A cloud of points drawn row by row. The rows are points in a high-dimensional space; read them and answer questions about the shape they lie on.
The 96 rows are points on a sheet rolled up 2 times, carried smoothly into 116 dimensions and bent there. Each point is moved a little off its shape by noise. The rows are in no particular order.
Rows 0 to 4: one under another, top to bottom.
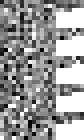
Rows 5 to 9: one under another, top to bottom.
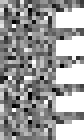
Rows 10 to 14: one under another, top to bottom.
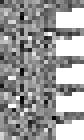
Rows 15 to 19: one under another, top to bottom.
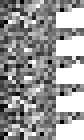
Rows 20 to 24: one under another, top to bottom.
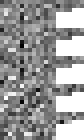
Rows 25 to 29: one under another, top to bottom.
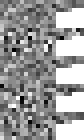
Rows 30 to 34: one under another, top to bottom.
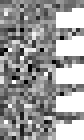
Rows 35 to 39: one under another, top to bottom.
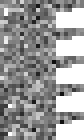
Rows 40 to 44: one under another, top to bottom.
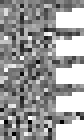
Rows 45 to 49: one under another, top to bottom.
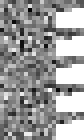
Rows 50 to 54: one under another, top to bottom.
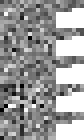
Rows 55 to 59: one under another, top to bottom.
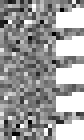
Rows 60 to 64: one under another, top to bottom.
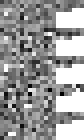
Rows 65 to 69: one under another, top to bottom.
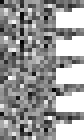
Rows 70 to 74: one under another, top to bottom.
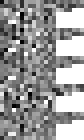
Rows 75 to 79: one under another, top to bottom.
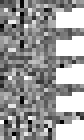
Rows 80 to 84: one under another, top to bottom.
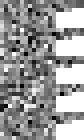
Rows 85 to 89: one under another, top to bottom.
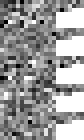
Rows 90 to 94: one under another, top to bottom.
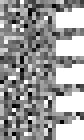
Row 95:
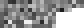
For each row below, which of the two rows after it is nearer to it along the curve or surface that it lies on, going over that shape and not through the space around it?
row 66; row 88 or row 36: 88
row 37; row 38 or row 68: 38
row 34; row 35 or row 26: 35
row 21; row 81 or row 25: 25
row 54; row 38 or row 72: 72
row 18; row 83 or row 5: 83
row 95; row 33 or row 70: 33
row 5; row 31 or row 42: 31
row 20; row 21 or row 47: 21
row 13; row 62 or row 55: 62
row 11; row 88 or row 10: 88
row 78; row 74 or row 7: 74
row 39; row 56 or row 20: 20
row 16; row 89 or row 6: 6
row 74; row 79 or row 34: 34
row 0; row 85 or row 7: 85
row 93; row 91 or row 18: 18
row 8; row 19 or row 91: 19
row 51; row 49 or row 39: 49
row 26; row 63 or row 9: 63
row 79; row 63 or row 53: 63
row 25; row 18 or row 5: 18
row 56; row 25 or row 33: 33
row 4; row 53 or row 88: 53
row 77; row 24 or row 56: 24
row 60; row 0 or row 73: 0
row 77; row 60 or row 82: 60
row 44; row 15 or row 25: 15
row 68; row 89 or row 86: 89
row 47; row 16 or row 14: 16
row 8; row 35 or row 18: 18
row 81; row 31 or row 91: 31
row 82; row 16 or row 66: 66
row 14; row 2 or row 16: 16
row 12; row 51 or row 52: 52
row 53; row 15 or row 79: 15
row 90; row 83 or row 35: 83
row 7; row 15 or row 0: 15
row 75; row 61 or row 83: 61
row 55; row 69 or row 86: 69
